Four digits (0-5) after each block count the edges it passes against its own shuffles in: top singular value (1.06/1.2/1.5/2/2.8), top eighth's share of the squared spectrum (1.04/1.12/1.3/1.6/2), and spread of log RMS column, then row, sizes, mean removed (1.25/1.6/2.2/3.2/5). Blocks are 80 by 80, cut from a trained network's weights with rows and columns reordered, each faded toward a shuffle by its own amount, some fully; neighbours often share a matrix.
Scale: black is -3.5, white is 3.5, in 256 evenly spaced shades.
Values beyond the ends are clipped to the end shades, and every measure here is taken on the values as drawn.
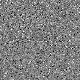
2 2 0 1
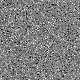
0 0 0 0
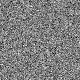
0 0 0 0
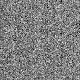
2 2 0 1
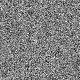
0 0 0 0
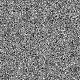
1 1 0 0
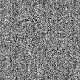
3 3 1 0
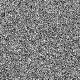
0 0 0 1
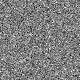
0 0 0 0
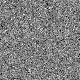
1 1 0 0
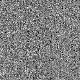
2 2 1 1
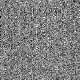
2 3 1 2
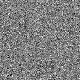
3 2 0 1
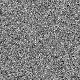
1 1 0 0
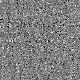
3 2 0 1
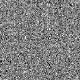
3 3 2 1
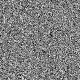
1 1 0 0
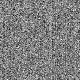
2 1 0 0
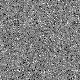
2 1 0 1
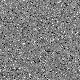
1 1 0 0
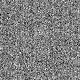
2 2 0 0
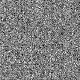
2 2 0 0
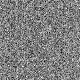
1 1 0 0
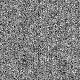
2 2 0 0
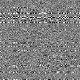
4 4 1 4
